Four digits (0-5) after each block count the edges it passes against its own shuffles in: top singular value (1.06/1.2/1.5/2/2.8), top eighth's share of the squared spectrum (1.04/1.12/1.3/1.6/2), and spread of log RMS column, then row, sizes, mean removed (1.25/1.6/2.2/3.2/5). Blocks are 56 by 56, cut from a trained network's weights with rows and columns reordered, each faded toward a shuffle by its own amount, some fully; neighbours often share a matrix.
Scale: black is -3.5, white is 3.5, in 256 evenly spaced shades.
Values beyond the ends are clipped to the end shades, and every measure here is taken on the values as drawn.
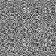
4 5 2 2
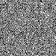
2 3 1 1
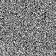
2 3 1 0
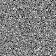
2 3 1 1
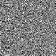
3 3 2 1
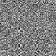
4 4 2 2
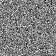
0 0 0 0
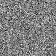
0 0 0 0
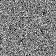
0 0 0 0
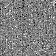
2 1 0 0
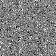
0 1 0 0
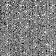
2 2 0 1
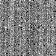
3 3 0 2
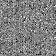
1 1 0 0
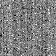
3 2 0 1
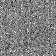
0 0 0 0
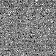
1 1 0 0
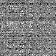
3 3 2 1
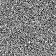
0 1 0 0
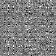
3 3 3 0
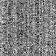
3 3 0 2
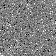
0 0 0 0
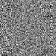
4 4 2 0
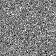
0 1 0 0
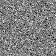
0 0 0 0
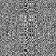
4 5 3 1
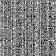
4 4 1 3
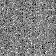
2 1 0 1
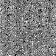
2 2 0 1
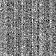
4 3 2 2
